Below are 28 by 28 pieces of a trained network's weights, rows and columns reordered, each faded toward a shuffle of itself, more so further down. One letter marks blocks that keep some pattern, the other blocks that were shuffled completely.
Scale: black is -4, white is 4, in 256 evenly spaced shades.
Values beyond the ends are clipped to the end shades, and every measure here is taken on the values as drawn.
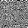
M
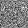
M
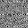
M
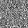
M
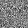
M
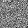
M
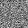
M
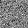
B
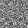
M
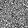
B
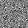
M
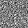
M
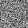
M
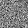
B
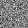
M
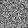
B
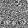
M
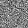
M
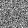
B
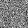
M
